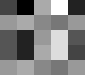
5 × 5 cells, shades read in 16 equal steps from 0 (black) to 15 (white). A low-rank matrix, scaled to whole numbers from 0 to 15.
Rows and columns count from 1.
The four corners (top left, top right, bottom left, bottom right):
4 2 9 9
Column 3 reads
10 8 9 10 8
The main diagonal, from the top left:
4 10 9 13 9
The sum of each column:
32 24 45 55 29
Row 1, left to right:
4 0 10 15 2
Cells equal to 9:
5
